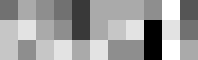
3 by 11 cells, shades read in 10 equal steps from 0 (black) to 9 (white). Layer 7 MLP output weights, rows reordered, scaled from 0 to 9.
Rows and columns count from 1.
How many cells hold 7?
4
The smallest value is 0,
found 2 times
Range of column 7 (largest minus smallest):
2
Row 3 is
7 5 7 8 6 8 5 5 0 9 6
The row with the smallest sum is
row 1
